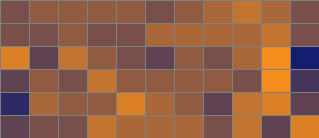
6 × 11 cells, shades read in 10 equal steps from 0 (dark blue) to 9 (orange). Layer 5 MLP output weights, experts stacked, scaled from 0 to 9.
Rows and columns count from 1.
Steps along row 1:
up same same same down up up up down down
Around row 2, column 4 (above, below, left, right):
5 5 5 4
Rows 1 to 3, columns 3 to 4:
5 5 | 5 4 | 7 5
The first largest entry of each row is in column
9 10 10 10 5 11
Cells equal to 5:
16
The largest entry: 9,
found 2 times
